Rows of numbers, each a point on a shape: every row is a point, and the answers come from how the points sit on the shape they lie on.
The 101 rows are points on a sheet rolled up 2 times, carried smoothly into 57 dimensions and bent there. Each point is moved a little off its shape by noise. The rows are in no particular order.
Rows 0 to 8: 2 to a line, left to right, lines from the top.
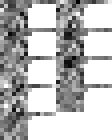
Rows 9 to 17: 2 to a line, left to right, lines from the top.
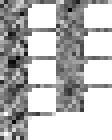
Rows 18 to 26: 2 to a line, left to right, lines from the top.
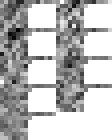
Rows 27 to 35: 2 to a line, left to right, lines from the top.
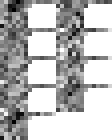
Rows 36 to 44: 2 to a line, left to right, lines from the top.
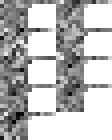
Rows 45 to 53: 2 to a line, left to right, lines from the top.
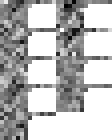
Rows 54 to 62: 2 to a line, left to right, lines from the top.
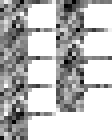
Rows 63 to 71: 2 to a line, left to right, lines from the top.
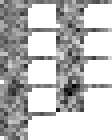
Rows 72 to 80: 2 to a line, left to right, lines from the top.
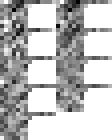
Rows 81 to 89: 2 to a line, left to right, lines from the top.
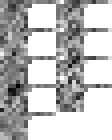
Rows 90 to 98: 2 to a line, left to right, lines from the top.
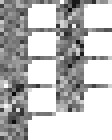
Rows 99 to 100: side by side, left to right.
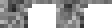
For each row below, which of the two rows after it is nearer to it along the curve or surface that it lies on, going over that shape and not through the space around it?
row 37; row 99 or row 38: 99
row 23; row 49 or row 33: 49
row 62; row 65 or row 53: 53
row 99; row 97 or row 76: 97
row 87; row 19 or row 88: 19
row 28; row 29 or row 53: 53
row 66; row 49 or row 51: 49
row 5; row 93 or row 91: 93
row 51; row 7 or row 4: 4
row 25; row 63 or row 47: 47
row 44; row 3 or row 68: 3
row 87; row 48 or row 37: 48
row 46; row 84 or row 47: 47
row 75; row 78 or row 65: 65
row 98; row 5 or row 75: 75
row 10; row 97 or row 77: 97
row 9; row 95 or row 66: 66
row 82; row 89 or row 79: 79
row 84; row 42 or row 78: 42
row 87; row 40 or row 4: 40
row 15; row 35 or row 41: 41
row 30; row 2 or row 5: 5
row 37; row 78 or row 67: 67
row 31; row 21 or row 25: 25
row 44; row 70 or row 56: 70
